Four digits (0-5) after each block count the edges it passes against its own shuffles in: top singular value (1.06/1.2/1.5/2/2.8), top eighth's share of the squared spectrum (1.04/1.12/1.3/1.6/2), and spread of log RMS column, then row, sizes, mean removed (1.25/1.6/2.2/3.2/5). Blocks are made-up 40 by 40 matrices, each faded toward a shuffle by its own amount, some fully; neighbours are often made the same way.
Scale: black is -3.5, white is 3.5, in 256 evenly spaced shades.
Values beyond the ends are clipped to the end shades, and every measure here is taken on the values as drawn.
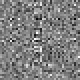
3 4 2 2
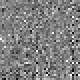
3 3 2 1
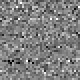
1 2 0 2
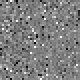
2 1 0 0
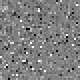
1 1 0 0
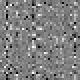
4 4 2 2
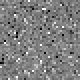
2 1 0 0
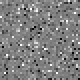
0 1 0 0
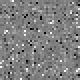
2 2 1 0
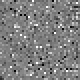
2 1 1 0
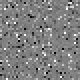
2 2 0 0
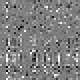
4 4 2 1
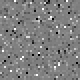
0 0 0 0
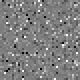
1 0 0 0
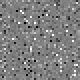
1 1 0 0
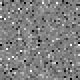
0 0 0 0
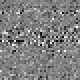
2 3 0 3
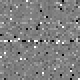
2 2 0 1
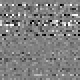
2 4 0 4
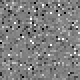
0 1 0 0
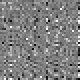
4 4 2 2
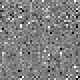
3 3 1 1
